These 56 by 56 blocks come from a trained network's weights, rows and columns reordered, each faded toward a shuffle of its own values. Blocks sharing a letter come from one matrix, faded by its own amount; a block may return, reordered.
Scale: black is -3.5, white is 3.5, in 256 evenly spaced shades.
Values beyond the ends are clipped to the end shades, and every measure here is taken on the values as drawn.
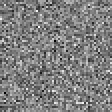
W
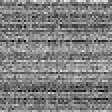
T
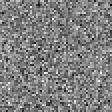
W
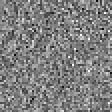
W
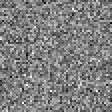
W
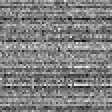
T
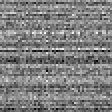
T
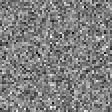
W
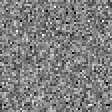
W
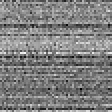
T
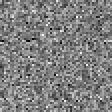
W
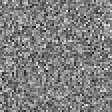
W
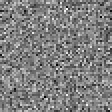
W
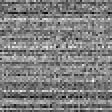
T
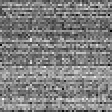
T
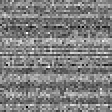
T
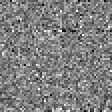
W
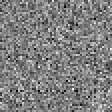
W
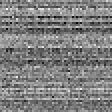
T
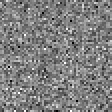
W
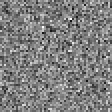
W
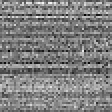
T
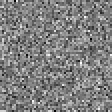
W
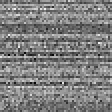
T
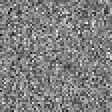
W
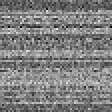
T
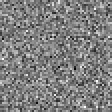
W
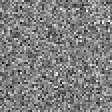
W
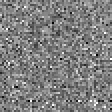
W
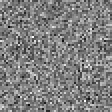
W
